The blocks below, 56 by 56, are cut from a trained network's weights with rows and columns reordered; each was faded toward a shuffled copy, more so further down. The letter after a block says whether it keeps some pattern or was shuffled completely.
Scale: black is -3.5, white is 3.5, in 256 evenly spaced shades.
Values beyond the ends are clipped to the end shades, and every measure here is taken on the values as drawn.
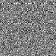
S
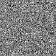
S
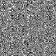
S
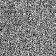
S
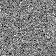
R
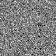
S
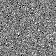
R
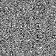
S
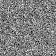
R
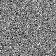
R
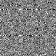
S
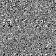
S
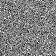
R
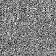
S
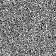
R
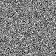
R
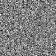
S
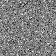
R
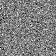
R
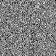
S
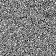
R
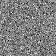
R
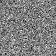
R
